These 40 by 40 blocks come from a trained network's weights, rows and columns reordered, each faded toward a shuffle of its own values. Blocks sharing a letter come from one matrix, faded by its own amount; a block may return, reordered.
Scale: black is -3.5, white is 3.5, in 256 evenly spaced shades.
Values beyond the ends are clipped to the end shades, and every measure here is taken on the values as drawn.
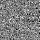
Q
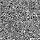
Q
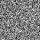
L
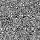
Q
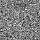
Q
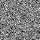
Q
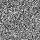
L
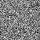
Q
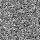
L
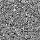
Q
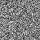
L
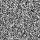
L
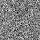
Q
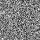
L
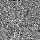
Q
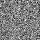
L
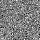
Q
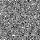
Q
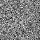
L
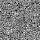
Q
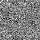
Q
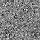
Q
